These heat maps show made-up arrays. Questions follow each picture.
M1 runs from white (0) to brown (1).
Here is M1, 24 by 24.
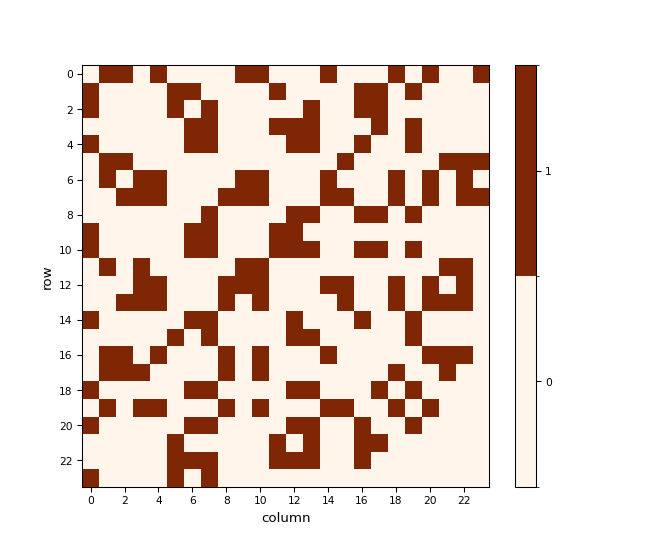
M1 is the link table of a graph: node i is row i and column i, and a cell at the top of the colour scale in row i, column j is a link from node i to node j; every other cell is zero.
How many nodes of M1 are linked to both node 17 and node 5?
3
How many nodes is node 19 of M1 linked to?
9
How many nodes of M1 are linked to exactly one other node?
0
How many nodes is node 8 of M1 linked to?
6
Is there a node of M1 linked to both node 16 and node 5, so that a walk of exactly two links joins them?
yes
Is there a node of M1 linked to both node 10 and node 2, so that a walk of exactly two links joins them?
yes
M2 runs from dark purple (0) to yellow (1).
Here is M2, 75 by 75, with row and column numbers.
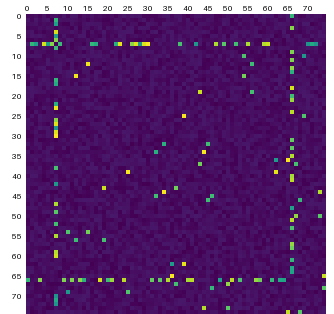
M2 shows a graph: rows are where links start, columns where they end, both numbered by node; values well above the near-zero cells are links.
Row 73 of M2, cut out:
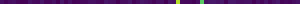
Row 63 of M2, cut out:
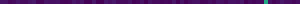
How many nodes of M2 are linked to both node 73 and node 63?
0
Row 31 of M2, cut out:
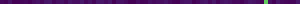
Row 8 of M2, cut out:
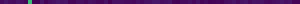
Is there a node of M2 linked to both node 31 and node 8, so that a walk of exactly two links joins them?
no
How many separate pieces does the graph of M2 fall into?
3
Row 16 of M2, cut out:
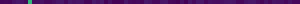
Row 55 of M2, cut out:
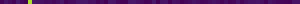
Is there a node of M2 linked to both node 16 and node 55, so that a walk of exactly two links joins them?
yes
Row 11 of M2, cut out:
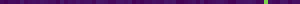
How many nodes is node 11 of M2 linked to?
1
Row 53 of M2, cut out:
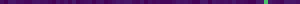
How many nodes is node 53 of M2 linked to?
1
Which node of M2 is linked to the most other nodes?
node 7
